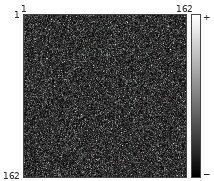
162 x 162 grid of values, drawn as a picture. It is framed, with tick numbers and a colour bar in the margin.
Odd rows or columns: none. Seam: none. Slope: none. Average level on the scale: 20%. Histogram: skewed, a long tail of high values. Grain: fine.
